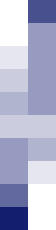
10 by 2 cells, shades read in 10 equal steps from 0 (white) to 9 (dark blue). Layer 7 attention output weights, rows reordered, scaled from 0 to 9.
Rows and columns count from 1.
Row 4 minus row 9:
-4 4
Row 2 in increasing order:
0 4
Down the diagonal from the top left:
0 4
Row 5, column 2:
4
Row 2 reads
0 4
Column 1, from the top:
0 0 1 2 3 2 4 4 6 9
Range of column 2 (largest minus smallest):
7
